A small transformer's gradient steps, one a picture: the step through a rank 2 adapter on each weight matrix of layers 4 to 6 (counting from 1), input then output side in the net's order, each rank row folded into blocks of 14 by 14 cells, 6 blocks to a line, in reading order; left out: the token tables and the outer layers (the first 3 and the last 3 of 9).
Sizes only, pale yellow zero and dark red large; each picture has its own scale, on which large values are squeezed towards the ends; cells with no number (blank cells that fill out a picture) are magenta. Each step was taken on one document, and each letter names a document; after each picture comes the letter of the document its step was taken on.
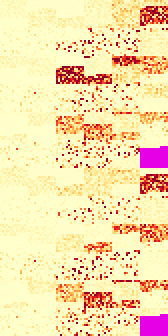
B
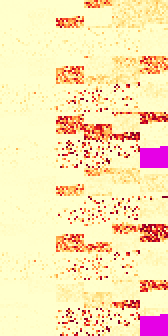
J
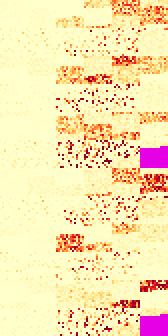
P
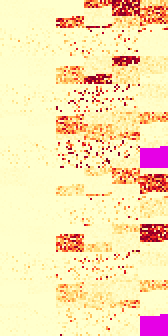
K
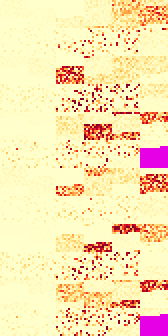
B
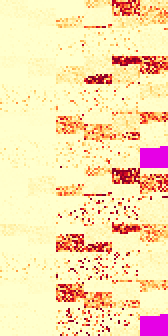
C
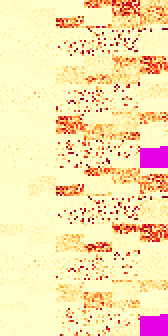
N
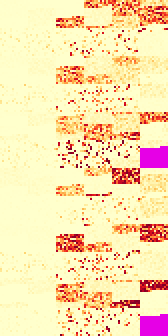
K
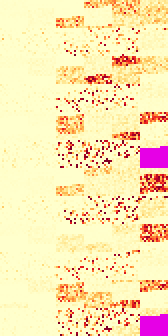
P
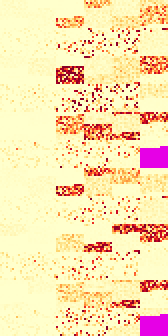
B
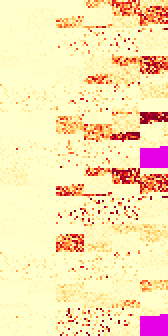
C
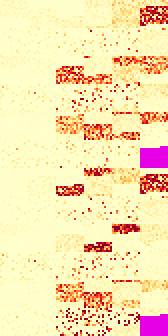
B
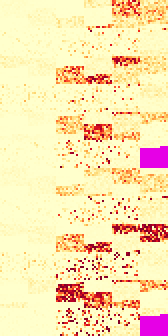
J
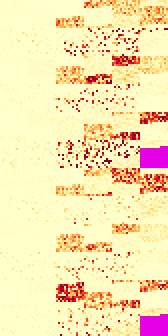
P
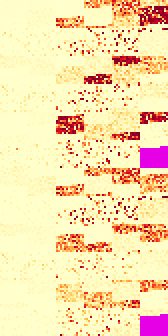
N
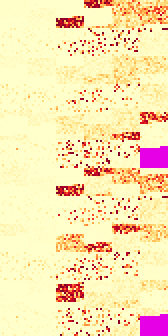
J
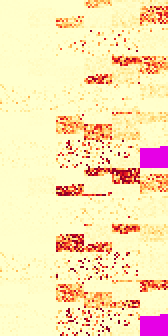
C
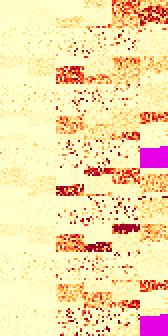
N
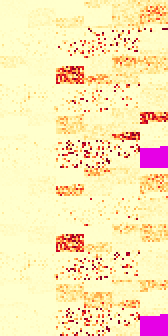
J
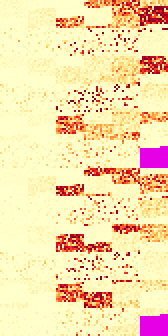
N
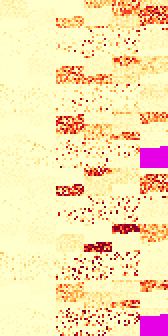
B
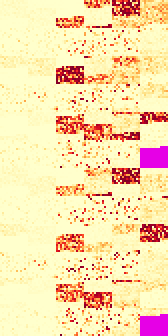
J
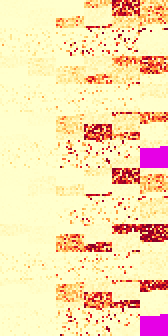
K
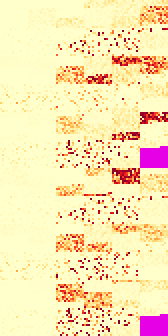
C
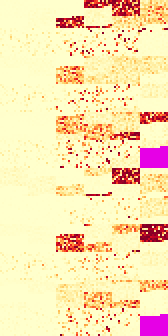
K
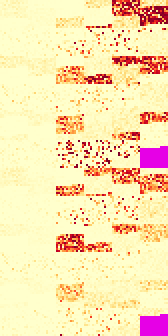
N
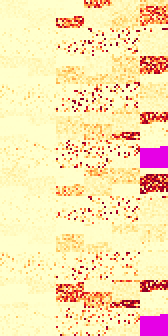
B
